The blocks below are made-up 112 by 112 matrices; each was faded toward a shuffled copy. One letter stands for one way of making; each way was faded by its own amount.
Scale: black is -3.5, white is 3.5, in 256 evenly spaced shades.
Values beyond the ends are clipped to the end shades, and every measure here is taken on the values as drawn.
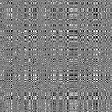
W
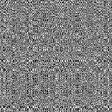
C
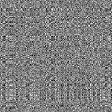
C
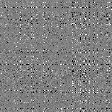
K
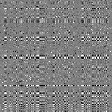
W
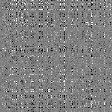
K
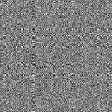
C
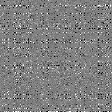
K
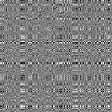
W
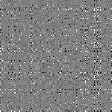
K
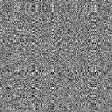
C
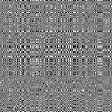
W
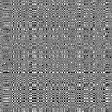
W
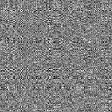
C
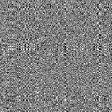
C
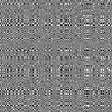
W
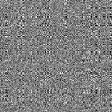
C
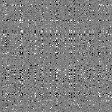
K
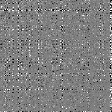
K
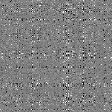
K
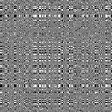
W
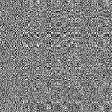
C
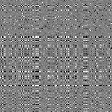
W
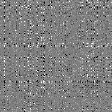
K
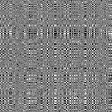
W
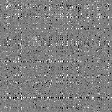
K
